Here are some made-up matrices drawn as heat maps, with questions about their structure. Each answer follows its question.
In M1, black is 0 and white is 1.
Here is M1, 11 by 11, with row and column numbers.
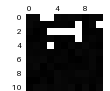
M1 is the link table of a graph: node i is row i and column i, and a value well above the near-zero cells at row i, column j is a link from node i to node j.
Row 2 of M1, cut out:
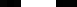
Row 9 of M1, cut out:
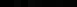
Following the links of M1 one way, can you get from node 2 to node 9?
no
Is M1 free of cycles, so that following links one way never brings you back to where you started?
yes
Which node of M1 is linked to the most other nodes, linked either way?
node 2
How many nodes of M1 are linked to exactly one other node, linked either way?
3
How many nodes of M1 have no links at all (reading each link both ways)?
2
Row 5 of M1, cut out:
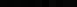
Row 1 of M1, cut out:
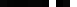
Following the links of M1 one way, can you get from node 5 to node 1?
no
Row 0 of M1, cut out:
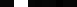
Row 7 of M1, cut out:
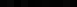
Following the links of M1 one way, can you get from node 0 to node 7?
yes
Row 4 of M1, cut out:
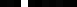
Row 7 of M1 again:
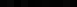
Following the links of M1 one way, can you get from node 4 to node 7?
yes
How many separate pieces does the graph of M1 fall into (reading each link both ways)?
3
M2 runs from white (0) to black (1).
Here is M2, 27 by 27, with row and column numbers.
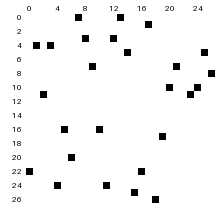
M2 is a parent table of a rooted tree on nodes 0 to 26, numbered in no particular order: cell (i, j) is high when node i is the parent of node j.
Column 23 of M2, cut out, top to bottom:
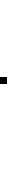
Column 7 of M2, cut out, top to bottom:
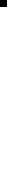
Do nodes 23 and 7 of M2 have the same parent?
no
